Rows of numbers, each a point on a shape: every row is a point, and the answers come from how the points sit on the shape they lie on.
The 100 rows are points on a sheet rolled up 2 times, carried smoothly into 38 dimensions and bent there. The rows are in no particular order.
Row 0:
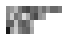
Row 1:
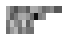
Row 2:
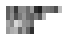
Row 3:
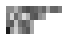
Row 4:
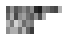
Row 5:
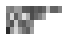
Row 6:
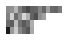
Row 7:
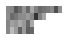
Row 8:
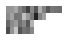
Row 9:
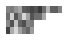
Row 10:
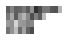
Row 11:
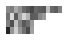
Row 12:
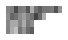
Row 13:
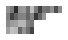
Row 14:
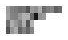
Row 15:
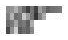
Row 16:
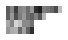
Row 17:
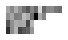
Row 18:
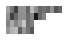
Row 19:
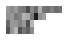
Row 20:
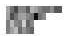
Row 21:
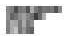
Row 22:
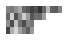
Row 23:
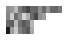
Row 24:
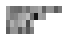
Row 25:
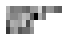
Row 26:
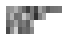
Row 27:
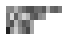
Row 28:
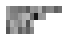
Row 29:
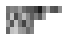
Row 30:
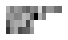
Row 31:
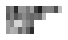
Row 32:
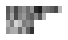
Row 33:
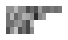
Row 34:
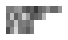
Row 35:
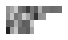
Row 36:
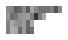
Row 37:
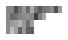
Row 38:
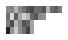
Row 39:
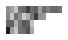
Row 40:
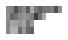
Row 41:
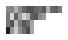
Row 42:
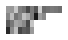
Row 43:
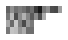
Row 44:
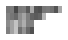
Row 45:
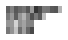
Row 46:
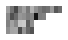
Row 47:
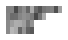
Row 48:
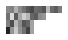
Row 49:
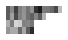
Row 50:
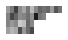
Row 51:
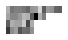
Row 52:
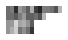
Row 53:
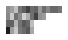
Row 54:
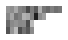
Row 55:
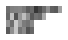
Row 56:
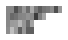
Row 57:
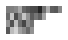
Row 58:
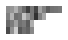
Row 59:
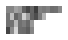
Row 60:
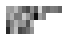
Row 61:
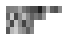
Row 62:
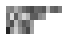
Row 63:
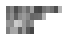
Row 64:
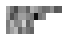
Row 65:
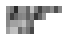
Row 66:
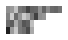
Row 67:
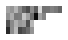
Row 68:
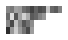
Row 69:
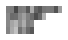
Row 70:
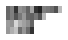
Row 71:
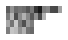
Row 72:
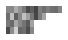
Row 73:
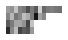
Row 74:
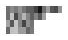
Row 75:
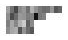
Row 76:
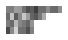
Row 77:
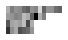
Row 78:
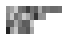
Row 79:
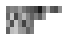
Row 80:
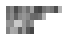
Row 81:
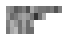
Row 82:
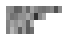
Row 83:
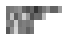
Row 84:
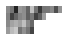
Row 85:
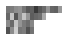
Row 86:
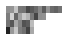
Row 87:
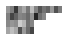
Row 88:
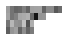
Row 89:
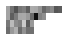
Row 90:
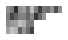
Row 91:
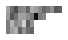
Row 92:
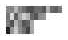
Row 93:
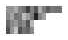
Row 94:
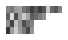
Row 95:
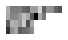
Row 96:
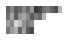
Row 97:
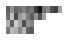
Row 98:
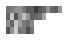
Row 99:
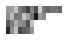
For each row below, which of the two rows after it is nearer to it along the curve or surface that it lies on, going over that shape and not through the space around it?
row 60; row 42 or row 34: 42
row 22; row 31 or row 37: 31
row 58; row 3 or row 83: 83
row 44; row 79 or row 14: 14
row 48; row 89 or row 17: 17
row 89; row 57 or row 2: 2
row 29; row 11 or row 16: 11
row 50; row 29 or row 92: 29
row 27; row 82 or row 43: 43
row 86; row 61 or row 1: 61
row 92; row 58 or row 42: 42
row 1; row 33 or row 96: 33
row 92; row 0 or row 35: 0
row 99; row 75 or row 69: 75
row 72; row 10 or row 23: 10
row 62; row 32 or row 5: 5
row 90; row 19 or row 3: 19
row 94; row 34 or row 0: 0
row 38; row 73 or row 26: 73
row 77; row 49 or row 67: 67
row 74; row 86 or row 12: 86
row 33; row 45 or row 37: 45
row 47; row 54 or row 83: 83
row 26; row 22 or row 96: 96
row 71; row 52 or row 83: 52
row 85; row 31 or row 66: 31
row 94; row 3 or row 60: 3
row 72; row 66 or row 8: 8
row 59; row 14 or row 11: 14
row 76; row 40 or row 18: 40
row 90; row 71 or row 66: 71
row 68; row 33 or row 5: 5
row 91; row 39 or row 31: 31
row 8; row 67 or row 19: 19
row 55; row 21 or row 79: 21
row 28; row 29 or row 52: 52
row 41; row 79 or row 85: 79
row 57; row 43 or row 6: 43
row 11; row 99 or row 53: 53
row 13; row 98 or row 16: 16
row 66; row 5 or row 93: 5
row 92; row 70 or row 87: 70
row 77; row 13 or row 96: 13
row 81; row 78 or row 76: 76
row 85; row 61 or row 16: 16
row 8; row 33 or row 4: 33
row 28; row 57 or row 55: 55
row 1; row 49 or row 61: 49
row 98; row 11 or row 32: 32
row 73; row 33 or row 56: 33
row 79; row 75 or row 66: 66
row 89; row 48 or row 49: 49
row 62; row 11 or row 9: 11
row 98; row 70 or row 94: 70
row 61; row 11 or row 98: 11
